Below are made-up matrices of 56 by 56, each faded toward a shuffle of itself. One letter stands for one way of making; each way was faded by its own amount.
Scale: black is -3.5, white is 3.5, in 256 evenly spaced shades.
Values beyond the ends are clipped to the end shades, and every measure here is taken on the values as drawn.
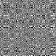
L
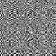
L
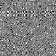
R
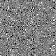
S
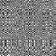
L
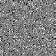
S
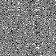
S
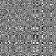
L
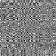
L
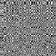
L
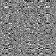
R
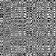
L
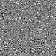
S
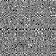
R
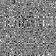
R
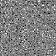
S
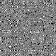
S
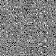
S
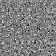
S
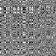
L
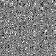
S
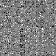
S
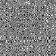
R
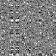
R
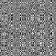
L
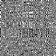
R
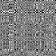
L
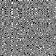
R
